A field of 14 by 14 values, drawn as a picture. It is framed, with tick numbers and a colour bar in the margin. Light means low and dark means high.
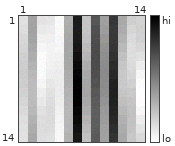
Streaks run downward. The centre is the ninth with the highest average. Most values sit low, with a long tail of high ones.
